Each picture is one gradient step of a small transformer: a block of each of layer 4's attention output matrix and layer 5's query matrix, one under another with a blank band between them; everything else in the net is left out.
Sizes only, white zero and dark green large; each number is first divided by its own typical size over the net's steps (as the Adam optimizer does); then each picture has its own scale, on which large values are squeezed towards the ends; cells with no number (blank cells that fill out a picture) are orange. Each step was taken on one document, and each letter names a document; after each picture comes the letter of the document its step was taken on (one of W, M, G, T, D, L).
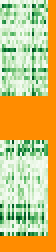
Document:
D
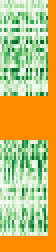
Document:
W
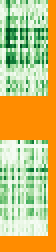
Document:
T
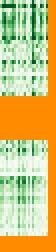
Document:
D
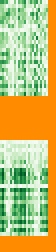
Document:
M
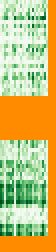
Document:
D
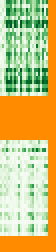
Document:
T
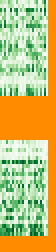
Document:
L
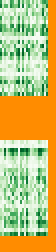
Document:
W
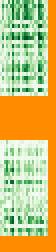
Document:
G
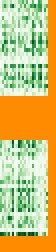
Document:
D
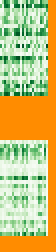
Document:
W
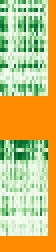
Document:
M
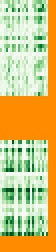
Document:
G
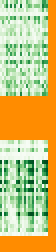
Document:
T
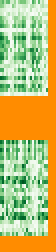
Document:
M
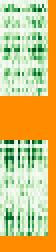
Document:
G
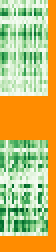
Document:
M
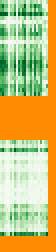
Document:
M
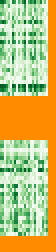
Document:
M
